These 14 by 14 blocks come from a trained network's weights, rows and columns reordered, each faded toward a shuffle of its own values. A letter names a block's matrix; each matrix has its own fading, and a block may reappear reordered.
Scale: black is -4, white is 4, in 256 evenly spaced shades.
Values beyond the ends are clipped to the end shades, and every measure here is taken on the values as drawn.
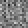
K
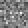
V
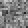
V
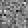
K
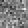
V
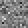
V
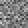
V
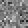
K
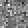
V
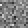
V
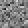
V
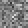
K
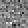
V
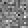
V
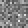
V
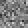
K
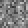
K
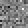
V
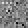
V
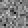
V
